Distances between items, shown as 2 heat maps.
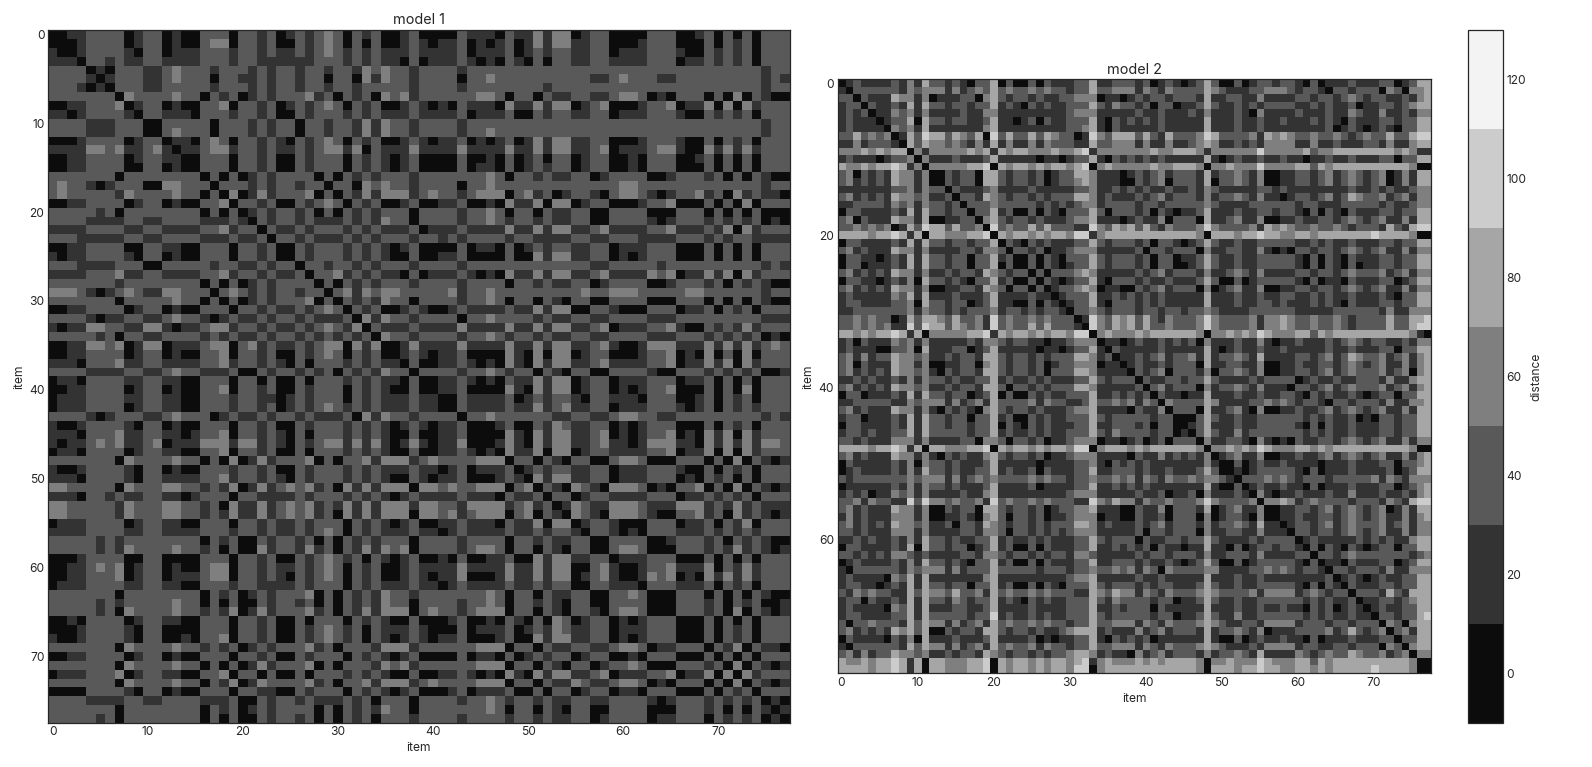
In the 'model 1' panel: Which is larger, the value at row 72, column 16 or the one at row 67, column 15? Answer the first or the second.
the first
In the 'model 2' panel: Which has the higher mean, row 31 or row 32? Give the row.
32
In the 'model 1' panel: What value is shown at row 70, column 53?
40
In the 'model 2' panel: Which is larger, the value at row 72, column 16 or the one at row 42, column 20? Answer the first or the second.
the second
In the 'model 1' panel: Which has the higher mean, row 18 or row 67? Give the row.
18
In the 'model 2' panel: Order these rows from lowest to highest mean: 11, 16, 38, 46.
16, 46, 38, 11
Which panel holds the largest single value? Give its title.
model 2
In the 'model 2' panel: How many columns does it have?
78
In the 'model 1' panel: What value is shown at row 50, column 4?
40
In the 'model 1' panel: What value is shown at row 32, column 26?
20
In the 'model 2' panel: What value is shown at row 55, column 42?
40
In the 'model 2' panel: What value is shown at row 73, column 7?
40
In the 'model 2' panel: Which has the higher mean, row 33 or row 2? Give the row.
33
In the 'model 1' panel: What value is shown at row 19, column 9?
20
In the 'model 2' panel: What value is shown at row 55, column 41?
40
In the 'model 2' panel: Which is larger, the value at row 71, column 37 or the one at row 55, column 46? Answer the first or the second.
the first
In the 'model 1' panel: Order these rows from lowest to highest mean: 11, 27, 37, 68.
68, 37, 27, 11
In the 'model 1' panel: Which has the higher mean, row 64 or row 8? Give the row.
64
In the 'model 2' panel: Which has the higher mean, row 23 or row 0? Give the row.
23
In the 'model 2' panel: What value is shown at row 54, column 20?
80
